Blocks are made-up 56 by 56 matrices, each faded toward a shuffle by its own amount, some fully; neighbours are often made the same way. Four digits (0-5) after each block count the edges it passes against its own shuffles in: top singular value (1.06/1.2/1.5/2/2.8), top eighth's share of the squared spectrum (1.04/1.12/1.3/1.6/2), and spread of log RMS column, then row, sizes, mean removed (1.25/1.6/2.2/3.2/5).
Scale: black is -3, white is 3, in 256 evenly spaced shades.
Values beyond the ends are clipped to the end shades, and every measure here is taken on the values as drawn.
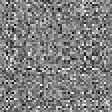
4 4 3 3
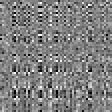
5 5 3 3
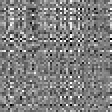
5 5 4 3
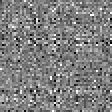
4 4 2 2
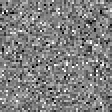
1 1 0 0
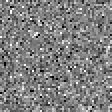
0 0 0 0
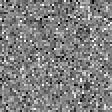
2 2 0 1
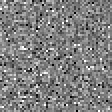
3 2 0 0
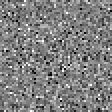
2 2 0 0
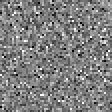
0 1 0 0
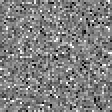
0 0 0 0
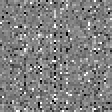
2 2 2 1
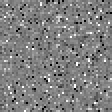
0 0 0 0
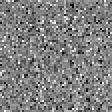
3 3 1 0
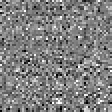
4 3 2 2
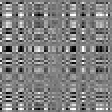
5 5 4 4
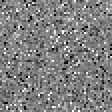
1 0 0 0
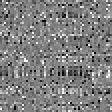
4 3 2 2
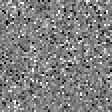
0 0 0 0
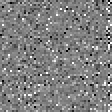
3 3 2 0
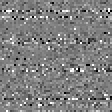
2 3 0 4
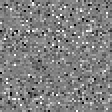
1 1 0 1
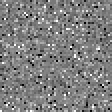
0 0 0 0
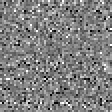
1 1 0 2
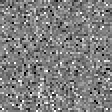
0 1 0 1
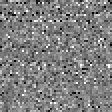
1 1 0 2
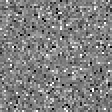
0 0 0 1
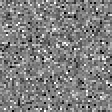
0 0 0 1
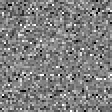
0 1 0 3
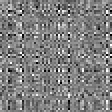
5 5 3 3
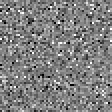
0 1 0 2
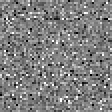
1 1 0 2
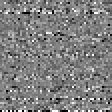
2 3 0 3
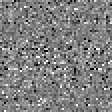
2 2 0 2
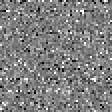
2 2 0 2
